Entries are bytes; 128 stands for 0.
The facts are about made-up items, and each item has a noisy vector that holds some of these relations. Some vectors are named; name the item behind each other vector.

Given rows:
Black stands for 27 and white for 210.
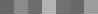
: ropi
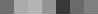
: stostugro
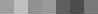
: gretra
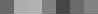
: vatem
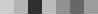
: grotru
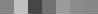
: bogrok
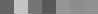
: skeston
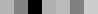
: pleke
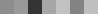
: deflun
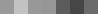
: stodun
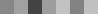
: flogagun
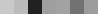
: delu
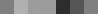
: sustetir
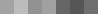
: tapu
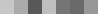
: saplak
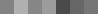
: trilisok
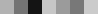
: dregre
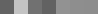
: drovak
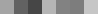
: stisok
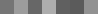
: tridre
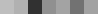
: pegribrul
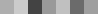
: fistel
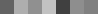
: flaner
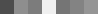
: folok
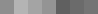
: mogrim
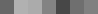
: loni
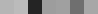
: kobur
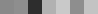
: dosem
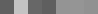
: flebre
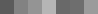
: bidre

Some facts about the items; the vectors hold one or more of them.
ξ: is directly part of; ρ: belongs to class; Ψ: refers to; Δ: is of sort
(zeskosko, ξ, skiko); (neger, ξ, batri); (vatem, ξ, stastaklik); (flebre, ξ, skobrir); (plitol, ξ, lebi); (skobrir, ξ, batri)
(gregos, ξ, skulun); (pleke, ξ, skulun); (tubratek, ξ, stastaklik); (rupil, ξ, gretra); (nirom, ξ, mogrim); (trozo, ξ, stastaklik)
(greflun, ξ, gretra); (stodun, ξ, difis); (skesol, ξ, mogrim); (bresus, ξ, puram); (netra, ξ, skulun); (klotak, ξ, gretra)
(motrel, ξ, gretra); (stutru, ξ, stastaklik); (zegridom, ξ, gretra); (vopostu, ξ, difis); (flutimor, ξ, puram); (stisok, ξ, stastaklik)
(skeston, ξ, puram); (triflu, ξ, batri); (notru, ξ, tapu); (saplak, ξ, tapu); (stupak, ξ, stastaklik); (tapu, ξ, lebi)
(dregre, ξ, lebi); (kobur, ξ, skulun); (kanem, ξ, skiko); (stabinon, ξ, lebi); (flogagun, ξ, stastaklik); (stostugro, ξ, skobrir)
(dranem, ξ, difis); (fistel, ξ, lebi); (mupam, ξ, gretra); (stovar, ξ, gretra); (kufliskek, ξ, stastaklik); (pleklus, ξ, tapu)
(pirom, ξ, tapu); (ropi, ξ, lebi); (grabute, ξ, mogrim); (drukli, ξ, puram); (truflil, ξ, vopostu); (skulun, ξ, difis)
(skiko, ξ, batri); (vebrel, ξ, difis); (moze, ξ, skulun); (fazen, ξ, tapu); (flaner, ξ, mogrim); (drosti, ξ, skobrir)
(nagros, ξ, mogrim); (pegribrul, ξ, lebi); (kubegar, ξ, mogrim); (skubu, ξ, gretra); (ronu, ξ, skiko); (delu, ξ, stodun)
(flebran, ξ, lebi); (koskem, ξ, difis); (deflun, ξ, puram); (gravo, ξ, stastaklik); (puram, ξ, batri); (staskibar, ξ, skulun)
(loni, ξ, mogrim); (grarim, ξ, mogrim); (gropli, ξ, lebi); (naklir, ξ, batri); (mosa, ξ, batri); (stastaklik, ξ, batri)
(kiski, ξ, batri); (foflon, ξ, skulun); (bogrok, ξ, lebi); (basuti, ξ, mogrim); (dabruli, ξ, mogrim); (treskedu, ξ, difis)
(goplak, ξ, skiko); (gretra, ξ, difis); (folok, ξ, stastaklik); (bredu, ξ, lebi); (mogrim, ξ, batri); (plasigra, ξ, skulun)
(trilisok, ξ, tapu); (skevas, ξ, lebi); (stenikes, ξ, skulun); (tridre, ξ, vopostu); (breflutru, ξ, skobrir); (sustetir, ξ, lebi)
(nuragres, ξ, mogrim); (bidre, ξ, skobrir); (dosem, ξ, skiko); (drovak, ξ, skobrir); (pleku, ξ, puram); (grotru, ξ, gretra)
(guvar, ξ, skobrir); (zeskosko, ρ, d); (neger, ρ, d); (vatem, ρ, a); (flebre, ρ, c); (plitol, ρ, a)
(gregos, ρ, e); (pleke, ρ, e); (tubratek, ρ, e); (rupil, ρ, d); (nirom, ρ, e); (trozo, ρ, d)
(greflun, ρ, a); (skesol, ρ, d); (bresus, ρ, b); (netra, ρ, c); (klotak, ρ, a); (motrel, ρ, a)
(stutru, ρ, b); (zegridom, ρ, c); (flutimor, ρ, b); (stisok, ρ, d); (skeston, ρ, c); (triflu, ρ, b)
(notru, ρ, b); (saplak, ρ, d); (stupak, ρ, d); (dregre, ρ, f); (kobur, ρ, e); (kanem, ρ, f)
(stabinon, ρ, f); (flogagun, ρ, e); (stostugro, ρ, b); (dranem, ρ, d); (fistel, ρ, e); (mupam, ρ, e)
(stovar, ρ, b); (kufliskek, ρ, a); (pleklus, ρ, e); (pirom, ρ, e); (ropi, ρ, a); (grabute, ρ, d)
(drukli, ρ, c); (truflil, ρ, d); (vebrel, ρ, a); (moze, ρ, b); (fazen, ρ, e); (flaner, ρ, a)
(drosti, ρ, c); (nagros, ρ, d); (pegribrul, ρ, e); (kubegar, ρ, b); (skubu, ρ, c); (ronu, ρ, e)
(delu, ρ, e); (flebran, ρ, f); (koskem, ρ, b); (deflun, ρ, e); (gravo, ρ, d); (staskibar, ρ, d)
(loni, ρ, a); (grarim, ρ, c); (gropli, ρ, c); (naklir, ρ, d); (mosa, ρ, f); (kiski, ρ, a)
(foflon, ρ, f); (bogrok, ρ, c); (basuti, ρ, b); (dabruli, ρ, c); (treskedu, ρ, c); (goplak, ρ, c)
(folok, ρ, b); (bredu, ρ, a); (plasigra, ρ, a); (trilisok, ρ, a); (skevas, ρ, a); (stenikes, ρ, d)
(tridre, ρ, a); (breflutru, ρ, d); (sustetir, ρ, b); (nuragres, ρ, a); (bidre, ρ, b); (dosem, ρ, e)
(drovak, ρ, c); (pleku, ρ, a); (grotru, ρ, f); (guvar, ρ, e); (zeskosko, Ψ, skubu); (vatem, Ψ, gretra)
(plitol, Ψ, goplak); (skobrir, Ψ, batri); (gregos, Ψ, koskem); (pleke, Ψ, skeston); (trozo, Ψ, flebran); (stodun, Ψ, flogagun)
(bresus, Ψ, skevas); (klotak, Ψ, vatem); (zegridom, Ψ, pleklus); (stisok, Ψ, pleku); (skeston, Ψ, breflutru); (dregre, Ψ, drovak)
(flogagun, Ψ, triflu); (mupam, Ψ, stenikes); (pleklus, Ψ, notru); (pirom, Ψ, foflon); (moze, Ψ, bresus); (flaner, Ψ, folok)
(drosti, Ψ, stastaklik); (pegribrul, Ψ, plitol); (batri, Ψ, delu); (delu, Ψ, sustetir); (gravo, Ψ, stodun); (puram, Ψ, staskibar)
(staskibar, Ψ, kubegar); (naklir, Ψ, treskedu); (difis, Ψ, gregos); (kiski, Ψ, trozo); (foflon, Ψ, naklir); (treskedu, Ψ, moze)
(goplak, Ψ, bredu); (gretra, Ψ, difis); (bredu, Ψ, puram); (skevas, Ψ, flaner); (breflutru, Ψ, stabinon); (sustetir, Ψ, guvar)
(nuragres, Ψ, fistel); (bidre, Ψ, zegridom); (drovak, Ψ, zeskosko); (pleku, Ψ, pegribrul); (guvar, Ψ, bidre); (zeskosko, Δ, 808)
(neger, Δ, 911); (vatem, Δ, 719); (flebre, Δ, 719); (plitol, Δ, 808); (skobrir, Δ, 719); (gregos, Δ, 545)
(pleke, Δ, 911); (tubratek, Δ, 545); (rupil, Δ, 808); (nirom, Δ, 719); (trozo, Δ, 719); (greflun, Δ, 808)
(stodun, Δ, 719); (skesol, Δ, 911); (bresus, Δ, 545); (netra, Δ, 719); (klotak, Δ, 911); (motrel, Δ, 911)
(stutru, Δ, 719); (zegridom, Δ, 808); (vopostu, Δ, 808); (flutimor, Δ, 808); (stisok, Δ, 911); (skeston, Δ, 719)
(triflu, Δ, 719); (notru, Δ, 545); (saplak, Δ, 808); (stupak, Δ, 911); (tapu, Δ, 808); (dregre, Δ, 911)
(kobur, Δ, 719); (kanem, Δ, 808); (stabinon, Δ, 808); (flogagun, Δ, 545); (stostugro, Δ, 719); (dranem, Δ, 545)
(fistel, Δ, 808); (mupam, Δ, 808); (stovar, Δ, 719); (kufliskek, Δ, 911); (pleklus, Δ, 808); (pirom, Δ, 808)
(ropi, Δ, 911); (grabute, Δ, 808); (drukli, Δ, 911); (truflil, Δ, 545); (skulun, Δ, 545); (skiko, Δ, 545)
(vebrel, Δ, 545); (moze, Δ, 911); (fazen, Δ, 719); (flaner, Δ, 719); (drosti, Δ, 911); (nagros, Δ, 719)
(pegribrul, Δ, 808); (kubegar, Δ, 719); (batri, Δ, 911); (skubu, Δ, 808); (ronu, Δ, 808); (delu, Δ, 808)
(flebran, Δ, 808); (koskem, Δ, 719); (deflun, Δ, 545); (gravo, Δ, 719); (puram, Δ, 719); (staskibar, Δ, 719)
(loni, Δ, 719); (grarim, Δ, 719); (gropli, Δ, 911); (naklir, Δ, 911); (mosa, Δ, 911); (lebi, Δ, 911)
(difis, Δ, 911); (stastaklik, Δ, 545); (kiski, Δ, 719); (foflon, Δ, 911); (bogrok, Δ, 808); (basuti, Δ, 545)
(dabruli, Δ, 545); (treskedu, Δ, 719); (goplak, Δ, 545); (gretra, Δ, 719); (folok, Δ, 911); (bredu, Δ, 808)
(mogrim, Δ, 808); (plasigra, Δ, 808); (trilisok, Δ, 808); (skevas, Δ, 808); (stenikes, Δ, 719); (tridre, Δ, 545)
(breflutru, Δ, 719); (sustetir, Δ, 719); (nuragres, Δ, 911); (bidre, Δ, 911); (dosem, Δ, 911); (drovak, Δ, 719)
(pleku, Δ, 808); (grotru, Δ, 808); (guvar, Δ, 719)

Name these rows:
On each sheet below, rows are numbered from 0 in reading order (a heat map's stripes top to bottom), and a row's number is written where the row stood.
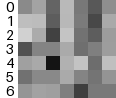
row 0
skulun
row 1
staskibar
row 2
rupil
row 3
kufliskek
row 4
gregos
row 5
batri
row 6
skobrir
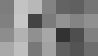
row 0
puram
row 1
netra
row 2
stovar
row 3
vopostu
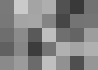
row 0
koskem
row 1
pleku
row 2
motrel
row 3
drosti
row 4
difis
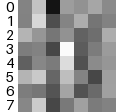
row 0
treskedu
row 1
skubu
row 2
gravo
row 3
moze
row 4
bresus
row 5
stenikes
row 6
klotak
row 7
zegridom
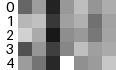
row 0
gropli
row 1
pleklus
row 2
mupam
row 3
drukli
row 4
naklir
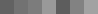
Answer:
nuragres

